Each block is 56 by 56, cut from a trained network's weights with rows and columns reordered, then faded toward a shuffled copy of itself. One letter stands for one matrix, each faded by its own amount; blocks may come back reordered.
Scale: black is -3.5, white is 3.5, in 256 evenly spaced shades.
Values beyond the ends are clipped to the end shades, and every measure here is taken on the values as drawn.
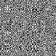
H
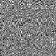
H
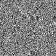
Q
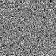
Q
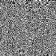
Q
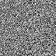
Q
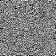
H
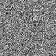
Q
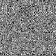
H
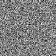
Q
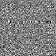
H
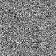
Q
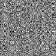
H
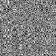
H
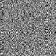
H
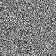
Q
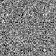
H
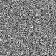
Q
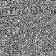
Q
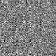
H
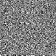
Q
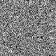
Q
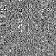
H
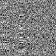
H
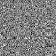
H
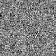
Q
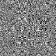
H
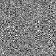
H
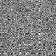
H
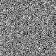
Q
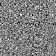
H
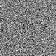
Q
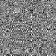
H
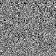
H
